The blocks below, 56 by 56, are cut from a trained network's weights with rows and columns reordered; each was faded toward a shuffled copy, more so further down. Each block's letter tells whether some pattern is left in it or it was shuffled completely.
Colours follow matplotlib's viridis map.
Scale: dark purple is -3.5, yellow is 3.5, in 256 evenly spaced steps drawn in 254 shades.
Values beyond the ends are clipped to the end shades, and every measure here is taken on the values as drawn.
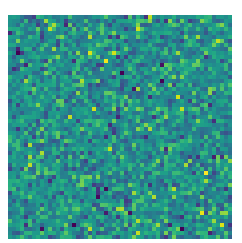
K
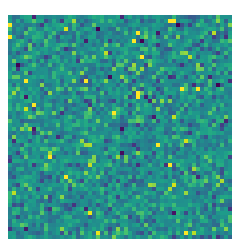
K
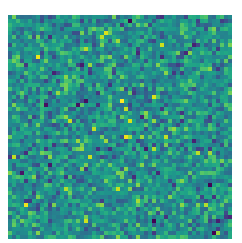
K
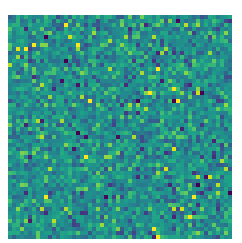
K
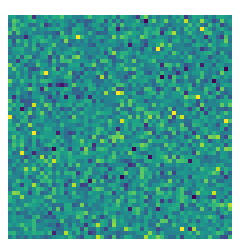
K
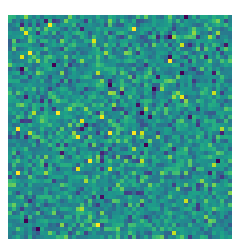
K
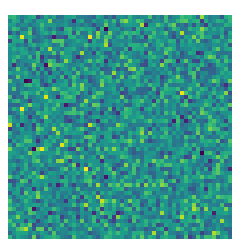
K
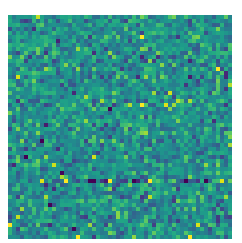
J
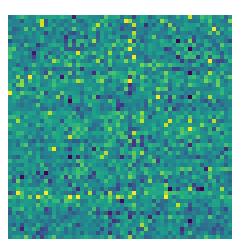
J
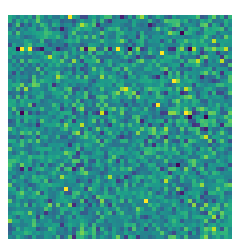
J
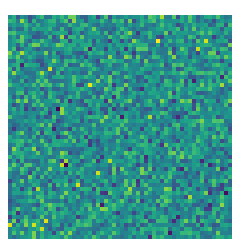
K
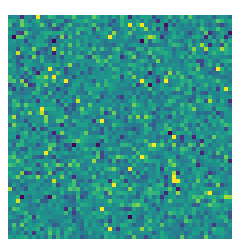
K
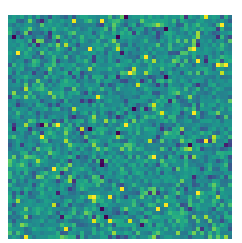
K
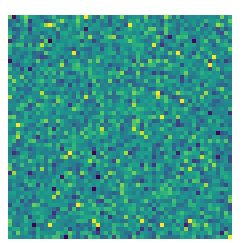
K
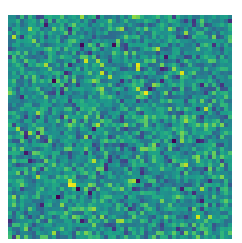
K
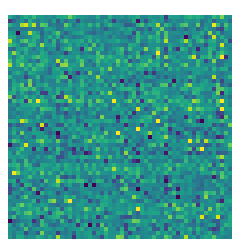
J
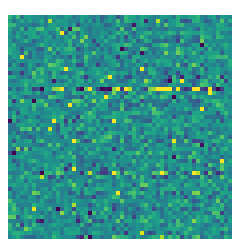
J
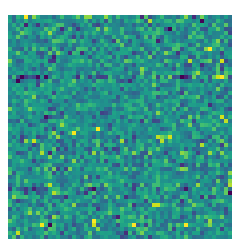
J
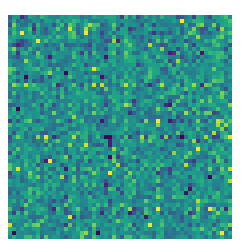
J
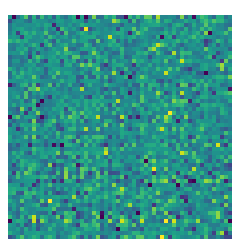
J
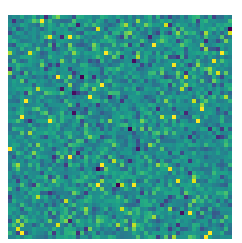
K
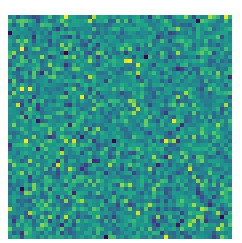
K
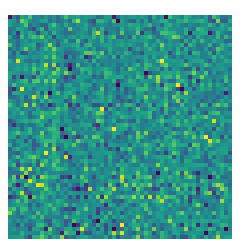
J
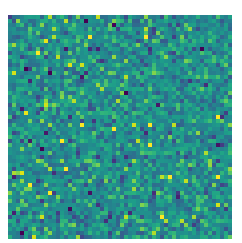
K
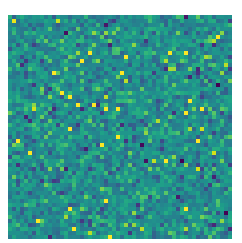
K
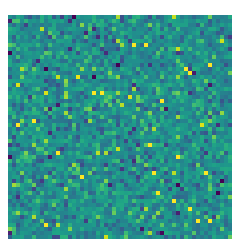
K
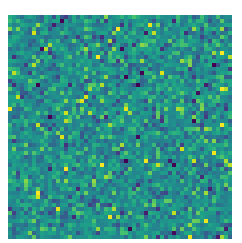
K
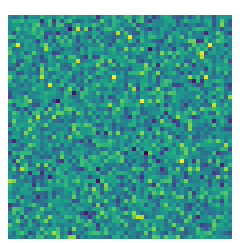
K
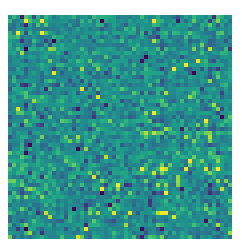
J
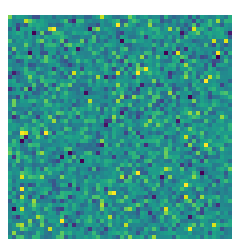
K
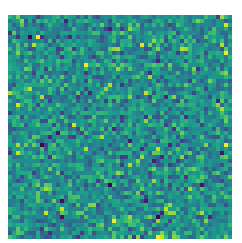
J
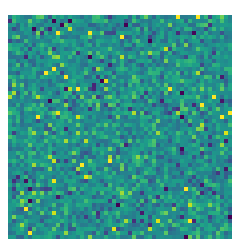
K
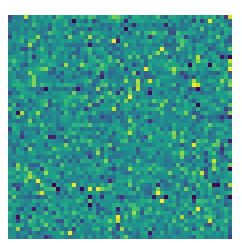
J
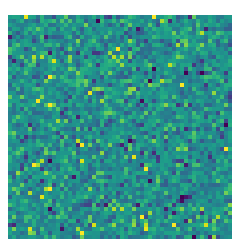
K
